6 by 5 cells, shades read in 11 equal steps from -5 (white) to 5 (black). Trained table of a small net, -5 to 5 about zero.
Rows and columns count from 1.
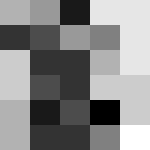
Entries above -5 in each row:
5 5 5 5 5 4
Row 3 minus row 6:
-1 0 0 -2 1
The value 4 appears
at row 1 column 3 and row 5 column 2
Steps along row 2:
down down up down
